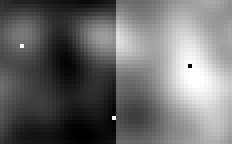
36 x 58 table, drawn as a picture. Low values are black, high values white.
Three lone cells stand out: two far higher and one far lower than their neighbours. No regular stripes run through it. Overall the values sit about 40% of the way up the scale. The middle right is the ninth with the highest average. The right part is higher, past a seam about 50% of the way across.
